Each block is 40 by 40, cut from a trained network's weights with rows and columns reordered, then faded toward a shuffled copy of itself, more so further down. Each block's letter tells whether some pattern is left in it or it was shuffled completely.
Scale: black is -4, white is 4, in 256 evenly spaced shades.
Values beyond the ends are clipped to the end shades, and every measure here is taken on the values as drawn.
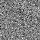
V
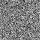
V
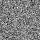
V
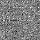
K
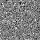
V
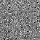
K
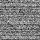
K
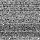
K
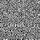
K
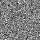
V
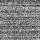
K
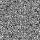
K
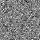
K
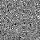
K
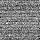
K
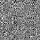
K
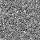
V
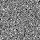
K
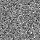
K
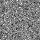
V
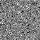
K
